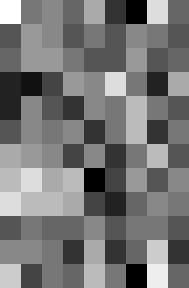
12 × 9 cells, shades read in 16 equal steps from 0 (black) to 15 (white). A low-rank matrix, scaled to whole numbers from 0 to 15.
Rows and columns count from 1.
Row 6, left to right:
5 8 7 8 3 7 11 3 7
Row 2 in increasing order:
5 5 5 5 7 7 8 8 9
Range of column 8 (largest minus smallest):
12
